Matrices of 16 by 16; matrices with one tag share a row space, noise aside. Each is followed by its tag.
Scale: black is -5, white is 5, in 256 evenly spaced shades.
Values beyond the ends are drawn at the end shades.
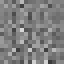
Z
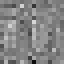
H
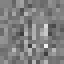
Z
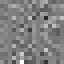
Z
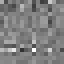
H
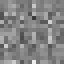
H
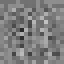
Z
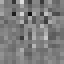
Z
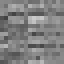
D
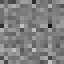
H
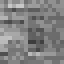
D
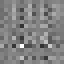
Z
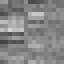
D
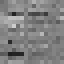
D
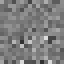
Z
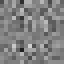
Z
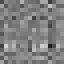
H
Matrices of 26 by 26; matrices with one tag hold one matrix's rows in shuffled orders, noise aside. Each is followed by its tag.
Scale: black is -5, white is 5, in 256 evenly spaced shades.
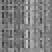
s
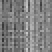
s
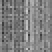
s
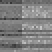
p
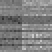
p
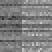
p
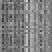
s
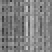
s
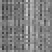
s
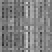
s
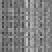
s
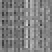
s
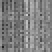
s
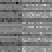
p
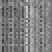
s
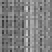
s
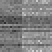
p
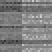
p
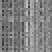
s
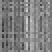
s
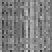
s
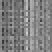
s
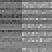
p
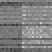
p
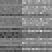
p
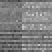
p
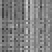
s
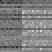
p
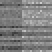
p
